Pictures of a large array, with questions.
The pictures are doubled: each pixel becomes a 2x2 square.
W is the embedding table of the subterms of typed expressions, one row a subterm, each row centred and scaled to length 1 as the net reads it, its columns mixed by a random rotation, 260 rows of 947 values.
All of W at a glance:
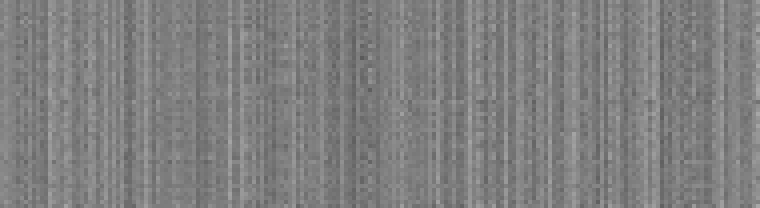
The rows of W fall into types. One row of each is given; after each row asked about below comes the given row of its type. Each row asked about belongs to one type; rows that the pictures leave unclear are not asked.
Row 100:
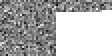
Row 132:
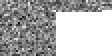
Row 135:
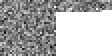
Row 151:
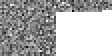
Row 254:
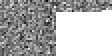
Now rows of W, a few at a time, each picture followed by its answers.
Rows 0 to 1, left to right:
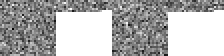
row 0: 254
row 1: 132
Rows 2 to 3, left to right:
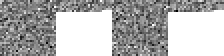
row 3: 100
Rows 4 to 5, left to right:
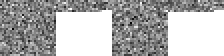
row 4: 254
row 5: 132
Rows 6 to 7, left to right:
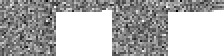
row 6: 254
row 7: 135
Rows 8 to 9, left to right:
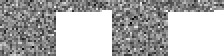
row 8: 135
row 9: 132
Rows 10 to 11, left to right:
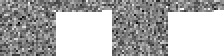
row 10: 132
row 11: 254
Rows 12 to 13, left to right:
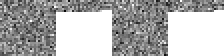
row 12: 135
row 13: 254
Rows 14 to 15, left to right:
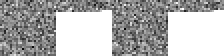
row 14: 135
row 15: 254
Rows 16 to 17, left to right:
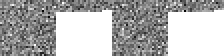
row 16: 151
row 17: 151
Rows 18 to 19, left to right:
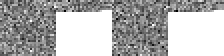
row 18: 135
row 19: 100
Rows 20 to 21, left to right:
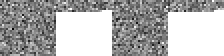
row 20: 254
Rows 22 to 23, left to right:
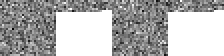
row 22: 254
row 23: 254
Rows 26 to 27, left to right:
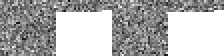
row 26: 135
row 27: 254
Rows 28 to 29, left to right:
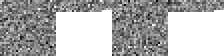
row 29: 100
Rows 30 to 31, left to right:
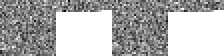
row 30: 132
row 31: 254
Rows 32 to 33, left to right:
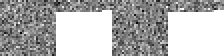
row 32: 100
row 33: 254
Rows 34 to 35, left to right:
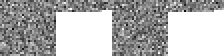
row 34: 254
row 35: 151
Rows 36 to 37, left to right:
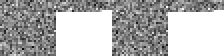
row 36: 135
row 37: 135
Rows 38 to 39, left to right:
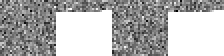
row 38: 254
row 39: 132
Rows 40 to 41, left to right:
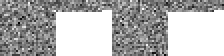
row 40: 132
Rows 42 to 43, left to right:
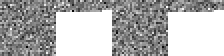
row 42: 151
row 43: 135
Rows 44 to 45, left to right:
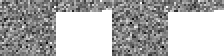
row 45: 132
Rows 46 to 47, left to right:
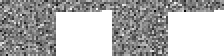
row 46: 100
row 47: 151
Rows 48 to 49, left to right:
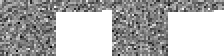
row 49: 100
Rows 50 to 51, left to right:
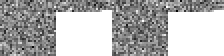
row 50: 135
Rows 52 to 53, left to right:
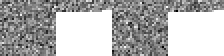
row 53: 132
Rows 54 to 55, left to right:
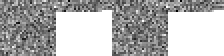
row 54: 135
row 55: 135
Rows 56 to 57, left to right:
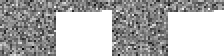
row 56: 135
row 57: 100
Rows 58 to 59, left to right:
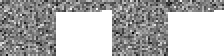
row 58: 100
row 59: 100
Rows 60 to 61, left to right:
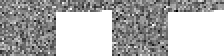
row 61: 100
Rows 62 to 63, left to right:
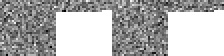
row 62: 100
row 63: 254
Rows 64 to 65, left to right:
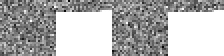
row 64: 135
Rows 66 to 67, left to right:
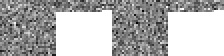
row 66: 132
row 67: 254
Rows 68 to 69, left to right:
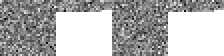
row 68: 135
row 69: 151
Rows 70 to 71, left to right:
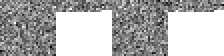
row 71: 254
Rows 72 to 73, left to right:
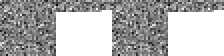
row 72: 100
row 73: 100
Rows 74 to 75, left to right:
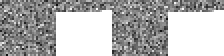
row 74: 100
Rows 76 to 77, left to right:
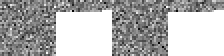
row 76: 151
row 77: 135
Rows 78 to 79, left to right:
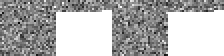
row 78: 132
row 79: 254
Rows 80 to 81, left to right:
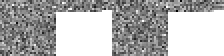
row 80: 254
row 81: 135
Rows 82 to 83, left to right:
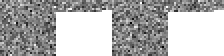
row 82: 254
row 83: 132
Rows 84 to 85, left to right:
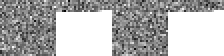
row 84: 132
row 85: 135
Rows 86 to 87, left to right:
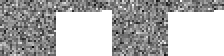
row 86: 135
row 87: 254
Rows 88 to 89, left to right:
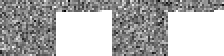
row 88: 132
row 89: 254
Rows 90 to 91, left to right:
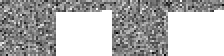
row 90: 100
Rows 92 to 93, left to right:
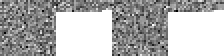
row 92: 151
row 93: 100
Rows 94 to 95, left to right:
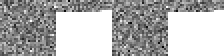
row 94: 135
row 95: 135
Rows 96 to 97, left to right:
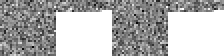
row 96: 135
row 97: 254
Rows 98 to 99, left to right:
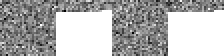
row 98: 100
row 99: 100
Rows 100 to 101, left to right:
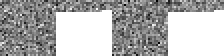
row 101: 100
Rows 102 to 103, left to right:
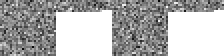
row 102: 135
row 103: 254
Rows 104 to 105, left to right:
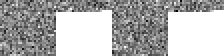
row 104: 135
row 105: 132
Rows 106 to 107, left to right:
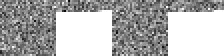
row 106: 132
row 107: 135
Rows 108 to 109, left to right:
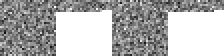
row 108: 135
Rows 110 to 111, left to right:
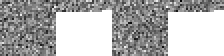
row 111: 135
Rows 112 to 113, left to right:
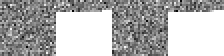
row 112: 151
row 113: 132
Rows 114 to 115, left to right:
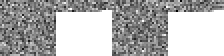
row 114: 254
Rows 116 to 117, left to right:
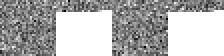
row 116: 132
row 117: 135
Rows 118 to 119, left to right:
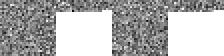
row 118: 151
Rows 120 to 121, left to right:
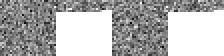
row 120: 254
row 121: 132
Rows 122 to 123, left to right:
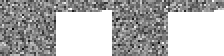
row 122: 254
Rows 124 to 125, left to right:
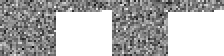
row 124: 135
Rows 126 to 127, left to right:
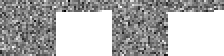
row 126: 132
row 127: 254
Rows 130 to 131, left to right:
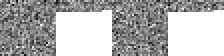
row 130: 100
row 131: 100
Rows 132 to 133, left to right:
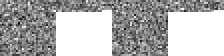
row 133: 254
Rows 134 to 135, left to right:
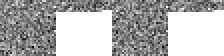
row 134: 135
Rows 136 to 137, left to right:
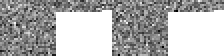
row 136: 132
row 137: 100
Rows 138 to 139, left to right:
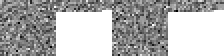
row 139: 100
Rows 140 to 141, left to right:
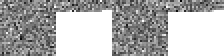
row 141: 135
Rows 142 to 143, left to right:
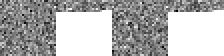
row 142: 254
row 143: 132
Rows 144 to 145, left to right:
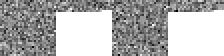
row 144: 135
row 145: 100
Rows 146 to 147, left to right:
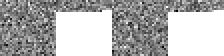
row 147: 132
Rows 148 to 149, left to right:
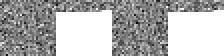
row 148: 100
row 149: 254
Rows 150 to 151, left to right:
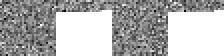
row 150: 100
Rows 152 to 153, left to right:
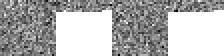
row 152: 254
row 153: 100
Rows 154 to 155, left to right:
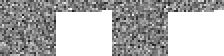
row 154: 254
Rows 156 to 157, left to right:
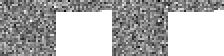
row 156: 135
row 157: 254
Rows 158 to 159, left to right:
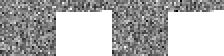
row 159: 132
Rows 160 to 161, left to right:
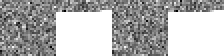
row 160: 132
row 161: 132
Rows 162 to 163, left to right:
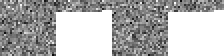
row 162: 254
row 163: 132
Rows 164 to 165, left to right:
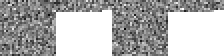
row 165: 254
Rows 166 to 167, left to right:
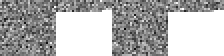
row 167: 254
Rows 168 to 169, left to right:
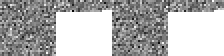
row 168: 151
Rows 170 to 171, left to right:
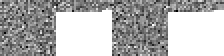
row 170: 151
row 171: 100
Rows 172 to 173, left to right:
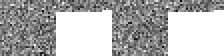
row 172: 151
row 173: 135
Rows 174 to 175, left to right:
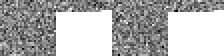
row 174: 135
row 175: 100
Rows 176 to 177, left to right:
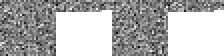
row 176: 100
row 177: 151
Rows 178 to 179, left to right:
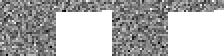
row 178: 100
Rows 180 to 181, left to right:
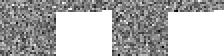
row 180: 254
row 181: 100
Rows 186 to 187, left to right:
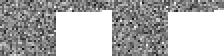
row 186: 135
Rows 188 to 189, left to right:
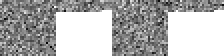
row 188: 135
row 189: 254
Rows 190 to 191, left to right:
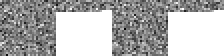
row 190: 100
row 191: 254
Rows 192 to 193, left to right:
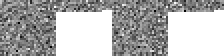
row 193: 151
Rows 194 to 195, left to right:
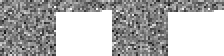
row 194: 135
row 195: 100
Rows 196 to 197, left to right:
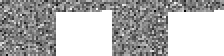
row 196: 100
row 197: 151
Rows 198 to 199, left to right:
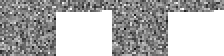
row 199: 254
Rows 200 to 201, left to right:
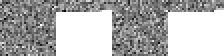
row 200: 100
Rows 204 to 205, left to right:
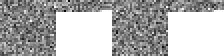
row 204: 135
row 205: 135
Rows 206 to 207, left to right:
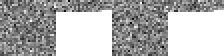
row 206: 135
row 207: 132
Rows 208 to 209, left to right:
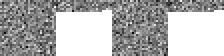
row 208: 151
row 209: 100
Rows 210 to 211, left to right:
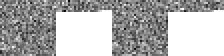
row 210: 132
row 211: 254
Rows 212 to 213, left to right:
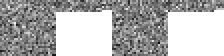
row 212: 132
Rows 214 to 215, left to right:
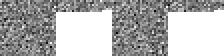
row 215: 151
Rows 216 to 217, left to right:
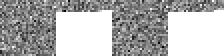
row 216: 132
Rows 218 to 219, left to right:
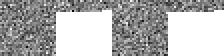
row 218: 151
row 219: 100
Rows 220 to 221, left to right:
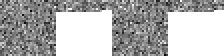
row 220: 254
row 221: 254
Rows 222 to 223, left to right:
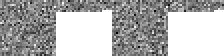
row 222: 151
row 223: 151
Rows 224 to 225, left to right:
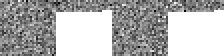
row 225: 151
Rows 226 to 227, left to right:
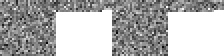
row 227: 135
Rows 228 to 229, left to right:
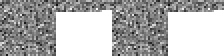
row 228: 100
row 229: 100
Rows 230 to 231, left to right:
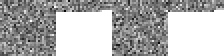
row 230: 135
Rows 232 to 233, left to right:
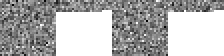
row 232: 100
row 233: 132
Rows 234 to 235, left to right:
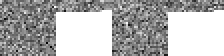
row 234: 135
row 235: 132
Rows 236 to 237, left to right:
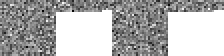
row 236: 151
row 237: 100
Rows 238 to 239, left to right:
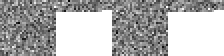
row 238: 135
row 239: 135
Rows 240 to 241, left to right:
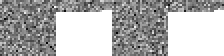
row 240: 135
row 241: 151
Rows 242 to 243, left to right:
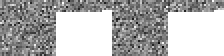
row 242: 151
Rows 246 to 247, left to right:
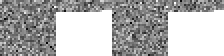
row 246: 135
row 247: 132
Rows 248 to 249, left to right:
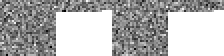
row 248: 100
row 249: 135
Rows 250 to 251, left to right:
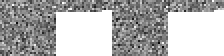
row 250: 254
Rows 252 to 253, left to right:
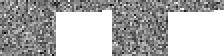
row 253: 254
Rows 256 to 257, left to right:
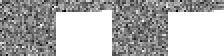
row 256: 100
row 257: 135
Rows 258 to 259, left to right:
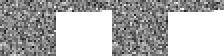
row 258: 135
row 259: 254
